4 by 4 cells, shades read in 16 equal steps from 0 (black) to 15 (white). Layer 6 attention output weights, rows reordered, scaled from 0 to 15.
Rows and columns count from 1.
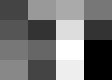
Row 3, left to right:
7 6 15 0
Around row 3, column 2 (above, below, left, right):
3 4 7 15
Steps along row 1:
up up down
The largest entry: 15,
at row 3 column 3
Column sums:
24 22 52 10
